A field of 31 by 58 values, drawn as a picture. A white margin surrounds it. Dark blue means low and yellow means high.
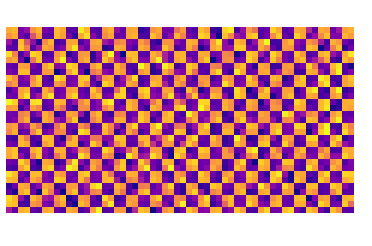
Histogram: two levels. Average level on the scale: 50%. Seam: none. Grain: checkered.
